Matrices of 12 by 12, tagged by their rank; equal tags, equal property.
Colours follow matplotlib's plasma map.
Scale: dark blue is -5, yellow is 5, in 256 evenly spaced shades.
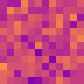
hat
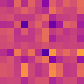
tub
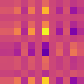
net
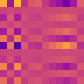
net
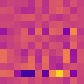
tub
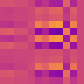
net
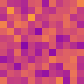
hat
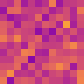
hat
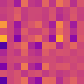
tub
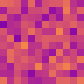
hat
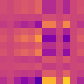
net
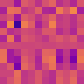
tub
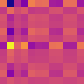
net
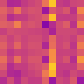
tub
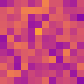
hat
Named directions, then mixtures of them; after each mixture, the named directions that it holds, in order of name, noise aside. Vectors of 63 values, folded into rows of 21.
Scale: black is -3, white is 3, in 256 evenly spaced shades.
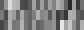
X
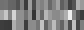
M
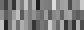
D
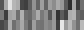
X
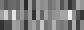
M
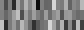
D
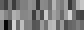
D, M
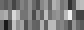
D, M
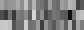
M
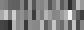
M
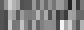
X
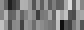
X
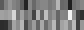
M, X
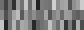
D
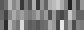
D, X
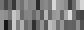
D, M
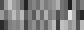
M, X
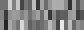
D, X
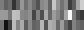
D, M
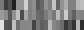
D, X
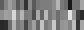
M, X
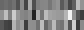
M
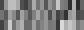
X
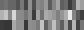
M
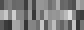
M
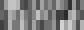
X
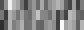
X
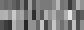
M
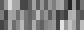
X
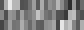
X
